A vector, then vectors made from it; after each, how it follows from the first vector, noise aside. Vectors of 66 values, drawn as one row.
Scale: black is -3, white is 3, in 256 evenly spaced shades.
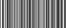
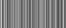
shrunk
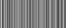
shrunk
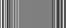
partly zeroed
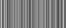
shrunk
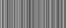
shrunk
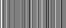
partly zeroed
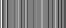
partly zeroed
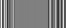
partly zeroed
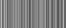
shrunk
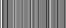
partly zeroed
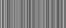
shrunk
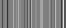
partly zeroed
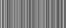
shrunk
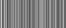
shrunk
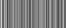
shrunk
